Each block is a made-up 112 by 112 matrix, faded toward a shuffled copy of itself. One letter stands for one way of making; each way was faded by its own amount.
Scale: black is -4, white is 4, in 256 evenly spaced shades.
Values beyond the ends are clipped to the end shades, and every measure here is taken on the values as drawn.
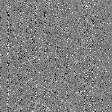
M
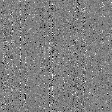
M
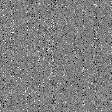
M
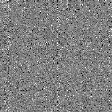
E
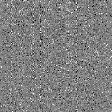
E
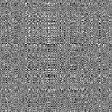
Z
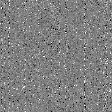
M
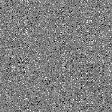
E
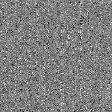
E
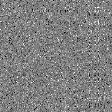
E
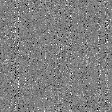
M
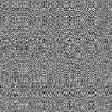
Z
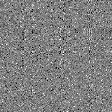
E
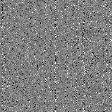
M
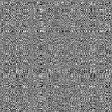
Z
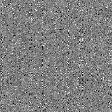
E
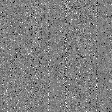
M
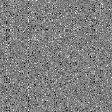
E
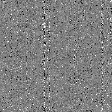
M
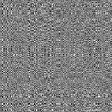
Z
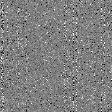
M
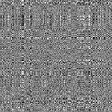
Z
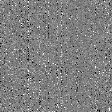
M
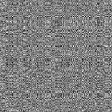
Z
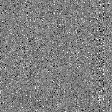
E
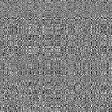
Z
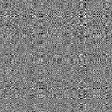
Z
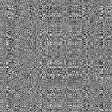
Z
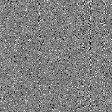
E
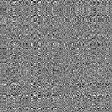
Z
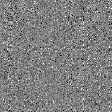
E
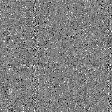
E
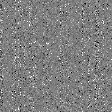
M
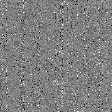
M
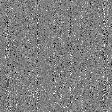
M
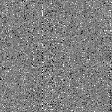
E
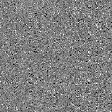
E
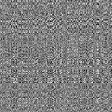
Z
